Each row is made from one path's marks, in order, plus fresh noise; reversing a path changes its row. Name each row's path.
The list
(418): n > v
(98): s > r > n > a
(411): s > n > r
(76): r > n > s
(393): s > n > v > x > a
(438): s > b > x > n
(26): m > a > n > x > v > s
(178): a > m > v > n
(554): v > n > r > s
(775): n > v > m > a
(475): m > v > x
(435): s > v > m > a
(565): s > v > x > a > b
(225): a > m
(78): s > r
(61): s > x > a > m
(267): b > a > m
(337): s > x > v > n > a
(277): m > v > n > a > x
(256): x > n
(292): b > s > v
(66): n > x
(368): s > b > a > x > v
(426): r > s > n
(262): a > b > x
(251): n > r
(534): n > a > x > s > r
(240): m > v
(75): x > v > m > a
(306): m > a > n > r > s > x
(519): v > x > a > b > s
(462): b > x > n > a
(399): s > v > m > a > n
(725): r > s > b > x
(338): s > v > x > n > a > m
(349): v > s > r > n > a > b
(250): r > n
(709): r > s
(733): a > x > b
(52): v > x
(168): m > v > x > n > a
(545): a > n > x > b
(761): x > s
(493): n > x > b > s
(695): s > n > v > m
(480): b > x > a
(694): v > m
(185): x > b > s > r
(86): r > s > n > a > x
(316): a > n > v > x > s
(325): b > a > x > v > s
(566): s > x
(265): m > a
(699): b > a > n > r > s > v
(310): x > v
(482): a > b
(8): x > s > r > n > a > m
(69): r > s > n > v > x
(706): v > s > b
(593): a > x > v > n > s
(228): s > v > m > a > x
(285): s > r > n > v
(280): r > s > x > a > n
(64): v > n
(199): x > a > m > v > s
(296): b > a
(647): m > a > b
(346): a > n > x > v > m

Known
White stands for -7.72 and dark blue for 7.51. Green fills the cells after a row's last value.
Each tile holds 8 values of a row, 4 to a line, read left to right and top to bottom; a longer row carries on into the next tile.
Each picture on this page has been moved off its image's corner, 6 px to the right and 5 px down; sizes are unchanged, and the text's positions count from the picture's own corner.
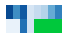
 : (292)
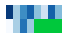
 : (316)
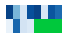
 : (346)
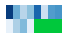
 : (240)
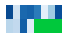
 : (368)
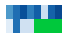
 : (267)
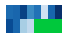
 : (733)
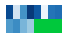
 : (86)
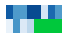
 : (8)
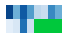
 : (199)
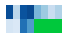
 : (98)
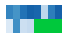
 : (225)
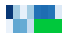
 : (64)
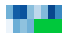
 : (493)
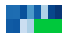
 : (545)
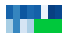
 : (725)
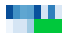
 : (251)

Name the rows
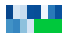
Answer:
(52)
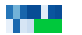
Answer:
(61)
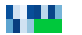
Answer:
(66)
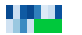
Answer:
(75)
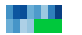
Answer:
(647)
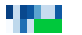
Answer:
(435)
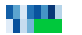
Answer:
(438)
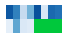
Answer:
(694)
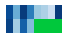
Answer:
(296)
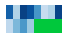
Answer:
(265)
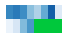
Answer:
(76)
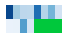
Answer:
(285)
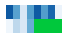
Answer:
(250)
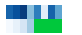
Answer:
(185)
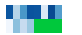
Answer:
(306)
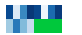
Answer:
(228)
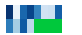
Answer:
(393)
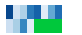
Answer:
(310)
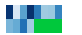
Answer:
(168)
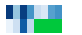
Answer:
(325)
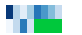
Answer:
(418)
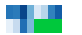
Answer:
(519)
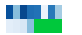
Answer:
(534)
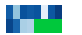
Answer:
(262)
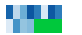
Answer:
(566)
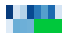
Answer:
(280)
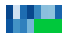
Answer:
(462)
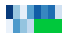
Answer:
(178)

